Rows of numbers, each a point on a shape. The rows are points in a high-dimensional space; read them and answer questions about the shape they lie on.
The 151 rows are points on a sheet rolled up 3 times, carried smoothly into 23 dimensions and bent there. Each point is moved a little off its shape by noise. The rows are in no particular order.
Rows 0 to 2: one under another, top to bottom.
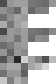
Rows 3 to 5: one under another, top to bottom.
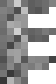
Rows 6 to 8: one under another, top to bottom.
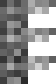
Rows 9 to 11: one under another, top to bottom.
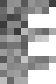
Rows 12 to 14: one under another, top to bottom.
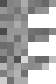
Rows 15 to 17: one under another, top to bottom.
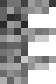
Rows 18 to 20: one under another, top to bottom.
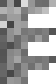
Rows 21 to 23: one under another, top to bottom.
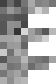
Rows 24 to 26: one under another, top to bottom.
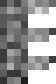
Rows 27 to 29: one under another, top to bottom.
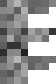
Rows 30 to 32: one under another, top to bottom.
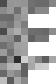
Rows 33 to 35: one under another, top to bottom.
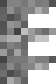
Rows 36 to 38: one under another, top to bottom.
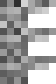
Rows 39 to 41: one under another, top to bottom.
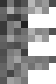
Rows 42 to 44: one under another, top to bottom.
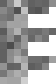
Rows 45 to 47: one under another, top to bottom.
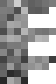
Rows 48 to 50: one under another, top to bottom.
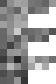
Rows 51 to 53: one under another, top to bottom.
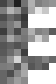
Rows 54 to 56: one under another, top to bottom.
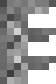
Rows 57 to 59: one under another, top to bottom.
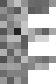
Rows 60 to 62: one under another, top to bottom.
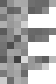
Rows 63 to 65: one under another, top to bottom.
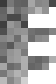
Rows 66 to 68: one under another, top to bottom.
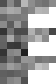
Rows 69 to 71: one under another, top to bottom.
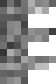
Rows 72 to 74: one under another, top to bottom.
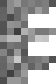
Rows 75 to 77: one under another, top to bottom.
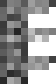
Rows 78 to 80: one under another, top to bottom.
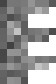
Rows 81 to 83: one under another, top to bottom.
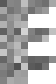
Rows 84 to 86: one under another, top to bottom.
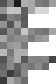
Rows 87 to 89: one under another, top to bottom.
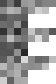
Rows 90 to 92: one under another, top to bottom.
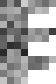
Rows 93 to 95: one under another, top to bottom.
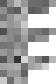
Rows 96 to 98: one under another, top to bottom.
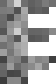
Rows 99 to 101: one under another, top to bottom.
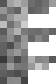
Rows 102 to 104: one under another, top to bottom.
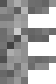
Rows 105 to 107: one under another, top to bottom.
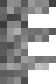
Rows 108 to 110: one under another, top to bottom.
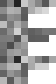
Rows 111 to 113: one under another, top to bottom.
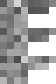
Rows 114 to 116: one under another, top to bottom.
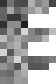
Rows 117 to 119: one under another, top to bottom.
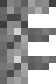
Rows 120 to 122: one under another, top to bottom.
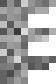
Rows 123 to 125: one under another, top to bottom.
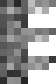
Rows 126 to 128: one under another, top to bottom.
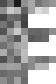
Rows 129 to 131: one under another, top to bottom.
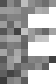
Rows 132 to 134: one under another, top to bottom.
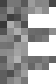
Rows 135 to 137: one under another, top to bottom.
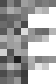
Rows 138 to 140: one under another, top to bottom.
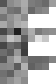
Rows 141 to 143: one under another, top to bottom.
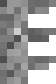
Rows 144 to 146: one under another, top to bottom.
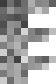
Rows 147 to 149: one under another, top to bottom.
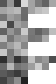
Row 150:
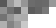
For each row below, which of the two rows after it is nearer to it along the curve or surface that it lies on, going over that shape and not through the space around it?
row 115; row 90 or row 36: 36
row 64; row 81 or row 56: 81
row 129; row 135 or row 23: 135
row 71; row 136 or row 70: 70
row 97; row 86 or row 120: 86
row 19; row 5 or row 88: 5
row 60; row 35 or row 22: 22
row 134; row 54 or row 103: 54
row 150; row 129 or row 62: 62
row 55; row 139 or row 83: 83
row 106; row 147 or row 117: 117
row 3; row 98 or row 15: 98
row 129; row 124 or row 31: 124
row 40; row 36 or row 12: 36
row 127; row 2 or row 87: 2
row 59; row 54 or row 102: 54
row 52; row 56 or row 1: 56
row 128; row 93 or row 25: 25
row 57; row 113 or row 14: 14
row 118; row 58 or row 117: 117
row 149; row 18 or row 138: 18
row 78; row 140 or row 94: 140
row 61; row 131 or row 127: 131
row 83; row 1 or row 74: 74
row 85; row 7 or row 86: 7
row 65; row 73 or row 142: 142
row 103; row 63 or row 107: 63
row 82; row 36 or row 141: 36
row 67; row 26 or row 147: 26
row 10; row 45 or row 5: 5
